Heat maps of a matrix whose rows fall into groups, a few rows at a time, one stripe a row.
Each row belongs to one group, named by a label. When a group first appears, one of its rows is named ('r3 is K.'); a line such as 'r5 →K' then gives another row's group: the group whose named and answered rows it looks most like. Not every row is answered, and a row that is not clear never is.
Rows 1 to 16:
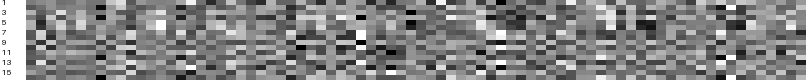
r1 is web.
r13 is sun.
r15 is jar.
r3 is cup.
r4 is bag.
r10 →sun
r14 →web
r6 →cup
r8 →sun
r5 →cup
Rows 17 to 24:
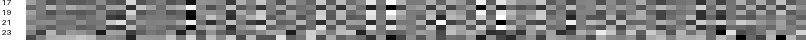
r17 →jar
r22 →jar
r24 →web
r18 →web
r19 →jar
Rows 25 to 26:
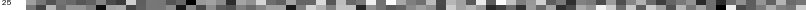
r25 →jar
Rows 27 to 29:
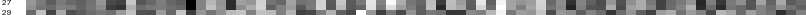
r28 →jar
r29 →sun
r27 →jar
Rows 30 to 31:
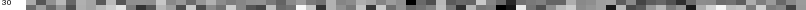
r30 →cup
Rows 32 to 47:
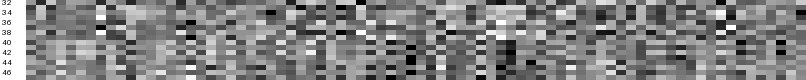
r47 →web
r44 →cup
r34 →sun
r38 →sun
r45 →web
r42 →web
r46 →cup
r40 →web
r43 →cup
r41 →cup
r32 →bag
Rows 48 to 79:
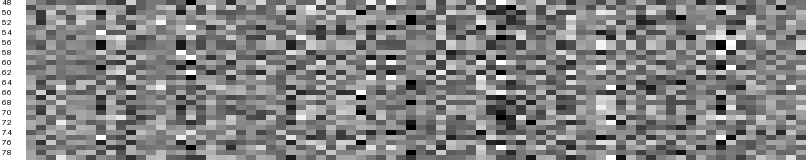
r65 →cup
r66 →sun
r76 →bag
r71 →web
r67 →bag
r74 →web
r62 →web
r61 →bag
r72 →cup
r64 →cup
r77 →jar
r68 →cup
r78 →cup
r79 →cup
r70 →bag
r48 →jar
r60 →jar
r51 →cup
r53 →web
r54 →sun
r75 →sun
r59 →web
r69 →bag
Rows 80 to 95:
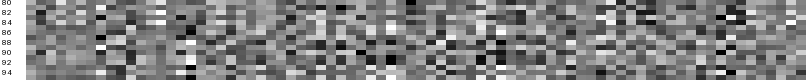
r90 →bag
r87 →bag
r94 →sun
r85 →jar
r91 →web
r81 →sun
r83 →bag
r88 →web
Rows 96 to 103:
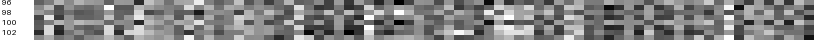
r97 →sun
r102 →sun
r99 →sun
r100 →web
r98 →jar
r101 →sun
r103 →sun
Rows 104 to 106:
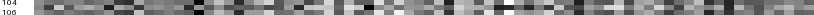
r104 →jar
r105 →bag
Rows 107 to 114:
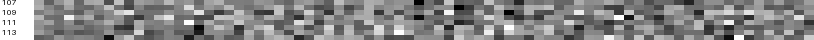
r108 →sun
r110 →cup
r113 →jar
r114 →bag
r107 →cup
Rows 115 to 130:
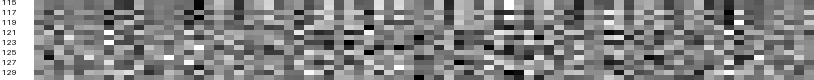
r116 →jar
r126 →cup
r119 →bag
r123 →sun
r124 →web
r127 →sun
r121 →sun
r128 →jar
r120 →bag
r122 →cup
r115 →jar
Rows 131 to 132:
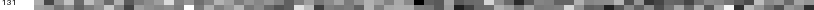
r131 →cup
